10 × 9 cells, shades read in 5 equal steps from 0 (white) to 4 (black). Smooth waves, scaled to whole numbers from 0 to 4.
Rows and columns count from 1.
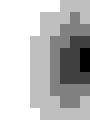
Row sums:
3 6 8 12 14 14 13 10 8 5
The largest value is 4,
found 2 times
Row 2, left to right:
0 0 0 0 1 1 1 2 1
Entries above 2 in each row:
0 0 0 2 3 3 3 0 0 0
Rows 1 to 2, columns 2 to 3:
0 0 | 0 0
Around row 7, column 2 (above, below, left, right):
0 0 0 0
